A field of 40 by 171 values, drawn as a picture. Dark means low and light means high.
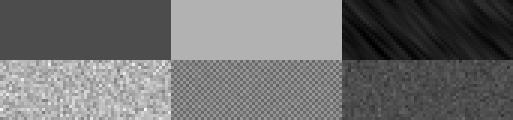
It is made of 2 by 3 panels. Panel 1,1: low, flat. Panel 1,2: high, flat. Panel 1,3: very low, slanting down to the right, faint in contrast. Panel 2,1: high, fine-grained. Panel 2,2: middling, checkered. Panel 2,3: low, fine-grained, faint in contrast.
